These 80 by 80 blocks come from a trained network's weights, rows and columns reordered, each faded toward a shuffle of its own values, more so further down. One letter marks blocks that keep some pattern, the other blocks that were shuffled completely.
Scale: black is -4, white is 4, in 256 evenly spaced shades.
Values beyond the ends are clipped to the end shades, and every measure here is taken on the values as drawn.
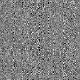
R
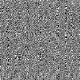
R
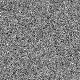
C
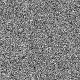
C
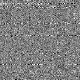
R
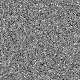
C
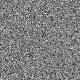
C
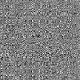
R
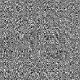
R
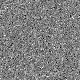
C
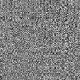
R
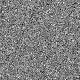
C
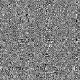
R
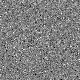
C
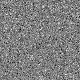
C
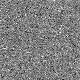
C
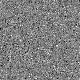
C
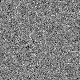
C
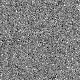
C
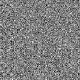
R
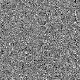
R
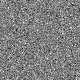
C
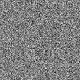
R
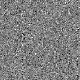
R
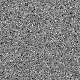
C
